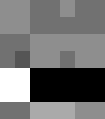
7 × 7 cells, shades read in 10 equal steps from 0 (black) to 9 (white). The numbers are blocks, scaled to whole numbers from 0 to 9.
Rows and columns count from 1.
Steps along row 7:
same up same same down same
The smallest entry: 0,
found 10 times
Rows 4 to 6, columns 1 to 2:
4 3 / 9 9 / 9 9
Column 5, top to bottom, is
5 4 5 4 0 0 6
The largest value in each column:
9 9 6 6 6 5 5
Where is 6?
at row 7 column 3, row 7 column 4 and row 7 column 5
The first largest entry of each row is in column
1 1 3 3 1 1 3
